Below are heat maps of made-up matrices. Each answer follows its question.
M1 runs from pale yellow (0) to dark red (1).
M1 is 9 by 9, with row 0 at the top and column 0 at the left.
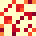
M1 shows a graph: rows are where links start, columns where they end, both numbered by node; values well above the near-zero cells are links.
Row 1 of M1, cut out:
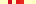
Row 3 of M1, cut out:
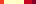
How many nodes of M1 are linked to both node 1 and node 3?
0
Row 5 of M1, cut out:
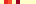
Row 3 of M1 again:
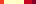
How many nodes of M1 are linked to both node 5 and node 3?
0
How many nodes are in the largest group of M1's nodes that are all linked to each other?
4
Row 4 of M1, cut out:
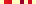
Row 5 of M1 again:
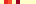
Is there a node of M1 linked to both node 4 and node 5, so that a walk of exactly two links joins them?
yes
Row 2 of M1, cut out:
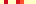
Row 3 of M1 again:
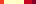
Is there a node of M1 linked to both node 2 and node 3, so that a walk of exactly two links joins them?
no
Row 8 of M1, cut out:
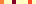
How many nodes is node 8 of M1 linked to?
3
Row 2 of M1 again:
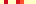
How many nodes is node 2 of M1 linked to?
3
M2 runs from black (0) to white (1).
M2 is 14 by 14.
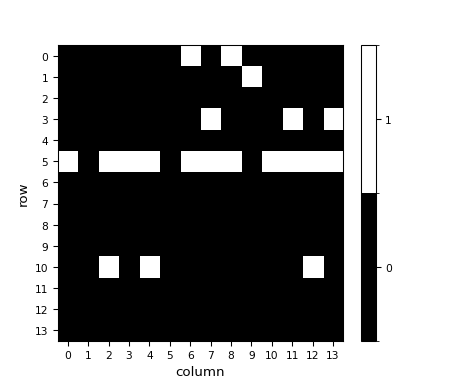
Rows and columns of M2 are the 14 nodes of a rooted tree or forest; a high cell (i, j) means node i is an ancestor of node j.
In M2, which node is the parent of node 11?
3
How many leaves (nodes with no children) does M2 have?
9
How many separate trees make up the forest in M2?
2
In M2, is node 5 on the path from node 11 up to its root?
yes
